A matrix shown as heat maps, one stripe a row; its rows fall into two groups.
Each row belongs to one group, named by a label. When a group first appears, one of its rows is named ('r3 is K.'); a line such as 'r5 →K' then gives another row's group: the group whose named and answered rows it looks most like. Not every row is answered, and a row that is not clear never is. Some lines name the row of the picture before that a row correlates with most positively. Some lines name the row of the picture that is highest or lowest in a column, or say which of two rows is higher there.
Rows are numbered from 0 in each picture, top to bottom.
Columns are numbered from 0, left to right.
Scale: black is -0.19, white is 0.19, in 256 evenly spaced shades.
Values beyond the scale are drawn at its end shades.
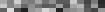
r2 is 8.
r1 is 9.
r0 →9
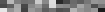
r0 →8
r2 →9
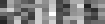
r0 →8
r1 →8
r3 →8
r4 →8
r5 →8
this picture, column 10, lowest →5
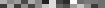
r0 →9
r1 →8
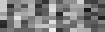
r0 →9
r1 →9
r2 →9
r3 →9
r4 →9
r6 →8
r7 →8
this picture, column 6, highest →6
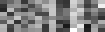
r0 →8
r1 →8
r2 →8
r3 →9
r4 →9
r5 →8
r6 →9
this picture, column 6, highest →1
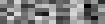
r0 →9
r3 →9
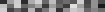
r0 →8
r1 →9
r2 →9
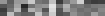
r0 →9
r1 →8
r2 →8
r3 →8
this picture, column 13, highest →3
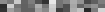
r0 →9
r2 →8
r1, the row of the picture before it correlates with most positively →3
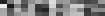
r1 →9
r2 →9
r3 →9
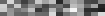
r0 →8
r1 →9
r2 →9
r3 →8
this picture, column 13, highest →1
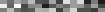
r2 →8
